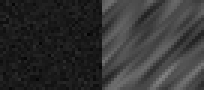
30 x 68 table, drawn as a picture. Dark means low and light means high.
The table splits into one row of 2 panels. Panel 1,1: very low, fine-grained, faint in contrast. Panel 1,2: low, slanting up to the right.
